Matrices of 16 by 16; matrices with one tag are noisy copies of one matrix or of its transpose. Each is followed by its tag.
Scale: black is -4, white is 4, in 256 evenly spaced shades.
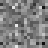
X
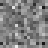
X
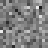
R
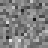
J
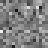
R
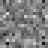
X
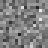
J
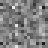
X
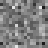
X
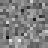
J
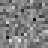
J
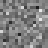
J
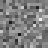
J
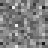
X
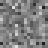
X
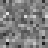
X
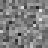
J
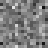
X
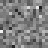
R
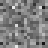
X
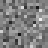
J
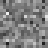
X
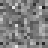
X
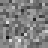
J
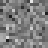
R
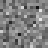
J
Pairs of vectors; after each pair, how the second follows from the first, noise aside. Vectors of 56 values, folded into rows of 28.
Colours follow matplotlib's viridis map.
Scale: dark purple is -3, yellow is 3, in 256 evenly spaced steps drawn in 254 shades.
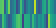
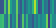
sign-scrambled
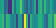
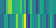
sign-scrambled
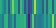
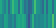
shrunk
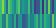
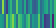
wrapped around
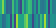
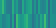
shrunk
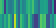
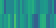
shrunk
